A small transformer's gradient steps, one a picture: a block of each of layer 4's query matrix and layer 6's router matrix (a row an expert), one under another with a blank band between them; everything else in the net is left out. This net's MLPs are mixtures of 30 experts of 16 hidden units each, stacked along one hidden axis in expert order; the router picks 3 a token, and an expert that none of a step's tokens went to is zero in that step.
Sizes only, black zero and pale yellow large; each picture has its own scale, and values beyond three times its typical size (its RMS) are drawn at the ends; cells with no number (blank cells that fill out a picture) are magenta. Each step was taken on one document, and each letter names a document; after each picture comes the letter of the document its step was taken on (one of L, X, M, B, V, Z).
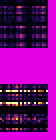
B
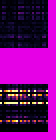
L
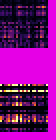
B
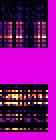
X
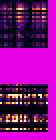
L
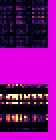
L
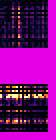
L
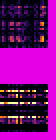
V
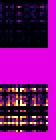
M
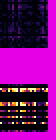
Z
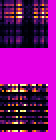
M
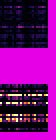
B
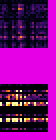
B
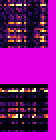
V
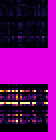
V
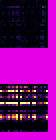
V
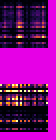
B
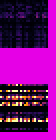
X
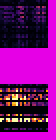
X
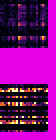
Z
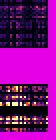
X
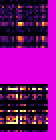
M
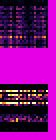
L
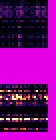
X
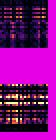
X
